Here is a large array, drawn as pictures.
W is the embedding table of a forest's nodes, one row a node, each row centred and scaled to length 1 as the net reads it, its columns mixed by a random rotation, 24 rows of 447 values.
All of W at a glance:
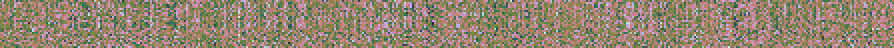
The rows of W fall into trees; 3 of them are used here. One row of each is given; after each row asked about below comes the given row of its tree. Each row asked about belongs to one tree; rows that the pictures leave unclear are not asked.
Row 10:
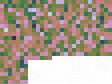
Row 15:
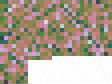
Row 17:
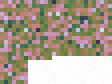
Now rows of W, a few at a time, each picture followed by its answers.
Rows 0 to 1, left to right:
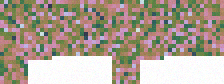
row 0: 10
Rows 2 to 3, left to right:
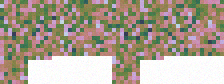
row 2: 17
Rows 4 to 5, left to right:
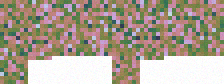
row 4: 15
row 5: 17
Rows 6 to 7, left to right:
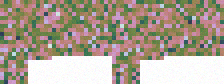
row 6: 15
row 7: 15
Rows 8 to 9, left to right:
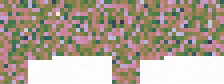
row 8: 17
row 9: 17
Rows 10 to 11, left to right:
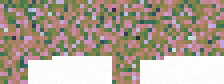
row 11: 17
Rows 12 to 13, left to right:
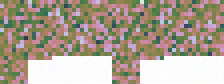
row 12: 17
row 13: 17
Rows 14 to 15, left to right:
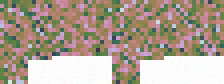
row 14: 10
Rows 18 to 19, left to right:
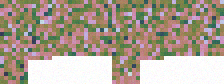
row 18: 15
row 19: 10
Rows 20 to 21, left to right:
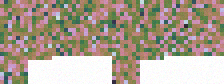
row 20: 15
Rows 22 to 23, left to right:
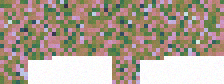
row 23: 10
